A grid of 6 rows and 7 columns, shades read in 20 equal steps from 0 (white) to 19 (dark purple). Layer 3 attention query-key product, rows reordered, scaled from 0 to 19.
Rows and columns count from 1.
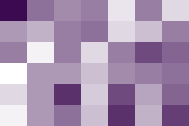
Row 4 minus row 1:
-19 -3 -1 -5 7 0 8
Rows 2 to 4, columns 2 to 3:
6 10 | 1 10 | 8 8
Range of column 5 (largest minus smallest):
14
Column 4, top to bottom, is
10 11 3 5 4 5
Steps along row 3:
down up down up up down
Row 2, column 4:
11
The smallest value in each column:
0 1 8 3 2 5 3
